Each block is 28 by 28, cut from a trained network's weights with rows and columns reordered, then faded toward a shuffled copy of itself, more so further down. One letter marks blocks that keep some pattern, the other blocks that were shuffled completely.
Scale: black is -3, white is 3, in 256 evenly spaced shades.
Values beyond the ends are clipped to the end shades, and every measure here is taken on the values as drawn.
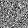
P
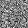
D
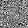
D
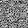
D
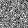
P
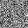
D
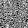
P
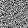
D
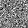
P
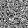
D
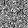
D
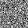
D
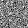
P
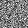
P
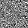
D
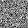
P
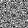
D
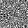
D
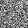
P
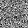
D
